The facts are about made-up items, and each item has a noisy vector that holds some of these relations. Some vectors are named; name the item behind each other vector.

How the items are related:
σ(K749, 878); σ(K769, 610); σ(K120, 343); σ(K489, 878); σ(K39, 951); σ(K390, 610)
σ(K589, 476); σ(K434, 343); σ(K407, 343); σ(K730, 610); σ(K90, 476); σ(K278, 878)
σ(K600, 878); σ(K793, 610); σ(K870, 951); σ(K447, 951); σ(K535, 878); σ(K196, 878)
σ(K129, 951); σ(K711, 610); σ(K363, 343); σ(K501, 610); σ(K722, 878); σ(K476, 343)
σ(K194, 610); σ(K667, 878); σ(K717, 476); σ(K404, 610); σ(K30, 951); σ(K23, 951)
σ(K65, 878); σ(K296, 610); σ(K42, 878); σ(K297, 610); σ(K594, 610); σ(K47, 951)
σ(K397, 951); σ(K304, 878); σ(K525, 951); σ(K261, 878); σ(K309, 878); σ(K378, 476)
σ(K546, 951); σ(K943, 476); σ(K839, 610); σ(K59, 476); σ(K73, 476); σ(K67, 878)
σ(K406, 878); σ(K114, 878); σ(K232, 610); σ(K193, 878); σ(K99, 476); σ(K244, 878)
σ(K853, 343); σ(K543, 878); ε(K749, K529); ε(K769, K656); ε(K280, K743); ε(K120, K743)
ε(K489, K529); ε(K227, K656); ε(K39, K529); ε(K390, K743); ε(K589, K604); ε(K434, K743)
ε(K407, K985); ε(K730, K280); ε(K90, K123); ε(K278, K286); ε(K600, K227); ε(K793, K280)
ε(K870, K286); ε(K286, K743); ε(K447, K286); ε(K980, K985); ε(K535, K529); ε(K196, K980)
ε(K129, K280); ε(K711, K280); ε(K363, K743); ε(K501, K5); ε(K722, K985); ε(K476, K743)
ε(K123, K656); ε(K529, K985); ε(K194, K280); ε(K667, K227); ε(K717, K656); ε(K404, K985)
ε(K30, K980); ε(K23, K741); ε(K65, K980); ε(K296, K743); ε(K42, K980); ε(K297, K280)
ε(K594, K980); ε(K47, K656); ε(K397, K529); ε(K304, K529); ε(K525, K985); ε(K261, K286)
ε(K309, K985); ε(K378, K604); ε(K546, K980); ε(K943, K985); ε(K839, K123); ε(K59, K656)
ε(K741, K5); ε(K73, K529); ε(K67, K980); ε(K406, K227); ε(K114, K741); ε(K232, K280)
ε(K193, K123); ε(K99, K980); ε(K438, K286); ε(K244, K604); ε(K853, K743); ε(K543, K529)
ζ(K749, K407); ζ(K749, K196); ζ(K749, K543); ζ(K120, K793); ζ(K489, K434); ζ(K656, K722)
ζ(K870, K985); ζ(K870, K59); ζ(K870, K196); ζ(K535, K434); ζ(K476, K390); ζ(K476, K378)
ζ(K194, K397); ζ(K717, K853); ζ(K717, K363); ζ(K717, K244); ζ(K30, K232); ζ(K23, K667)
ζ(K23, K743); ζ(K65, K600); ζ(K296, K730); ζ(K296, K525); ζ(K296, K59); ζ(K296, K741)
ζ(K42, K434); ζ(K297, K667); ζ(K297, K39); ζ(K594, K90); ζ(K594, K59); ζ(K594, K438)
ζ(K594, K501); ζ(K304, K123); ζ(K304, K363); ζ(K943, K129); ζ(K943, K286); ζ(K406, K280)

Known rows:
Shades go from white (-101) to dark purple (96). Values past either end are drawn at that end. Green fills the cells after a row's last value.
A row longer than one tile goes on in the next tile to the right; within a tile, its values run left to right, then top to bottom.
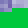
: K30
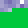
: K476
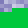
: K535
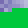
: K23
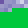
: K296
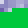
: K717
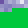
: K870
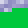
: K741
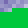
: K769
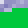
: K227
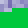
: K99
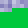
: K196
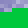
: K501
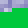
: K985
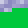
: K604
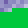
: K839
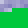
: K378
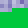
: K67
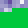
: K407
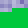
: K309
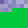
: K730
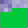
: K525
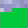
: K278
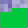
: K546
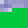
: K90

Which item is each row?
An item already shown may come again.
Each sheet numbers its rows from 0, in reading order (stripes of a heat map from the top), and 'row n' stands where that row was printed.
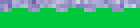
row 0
K546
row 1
K47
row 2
K438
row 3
K244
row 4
K42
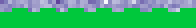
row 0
K129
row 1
K304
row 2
K397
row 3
K363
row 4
K438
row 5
K390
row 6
K59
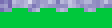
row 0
K30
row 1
K656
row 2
K749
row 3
K743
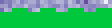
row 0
K404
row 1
K943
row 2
K67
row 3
K870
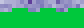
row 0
K114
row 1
K297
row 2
K194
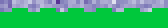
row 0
K30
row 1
K406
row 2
K39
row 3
K447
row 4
K123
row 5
K59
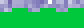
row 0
K980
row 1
K434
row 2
K65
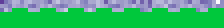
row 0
K397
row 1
K667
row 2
K59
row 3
K543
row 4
K667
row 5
K594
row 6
K667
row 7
K363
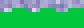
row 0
K73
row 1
K529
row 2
K406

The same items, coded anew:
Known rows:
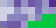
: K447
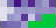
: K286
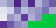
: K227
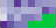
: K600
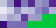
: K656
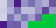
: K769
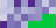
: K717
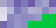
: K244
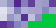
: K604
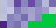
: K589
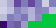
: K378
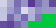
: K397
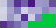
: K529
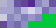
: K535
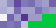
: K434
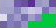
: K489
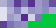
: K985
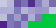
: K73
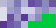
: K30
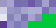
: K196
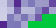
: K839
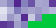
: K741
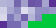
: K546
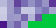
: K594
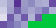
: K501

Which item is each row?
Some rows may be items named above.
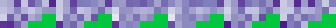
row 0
K23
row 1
K404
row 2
K196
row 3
K67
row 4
K594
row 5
K717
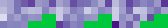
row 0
K304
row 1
K114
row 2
K594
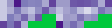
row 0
K296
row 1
K42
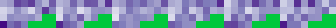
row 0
K406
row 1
K546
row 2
K244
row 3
K525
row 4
K397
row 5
K717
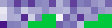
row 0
K980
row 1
K434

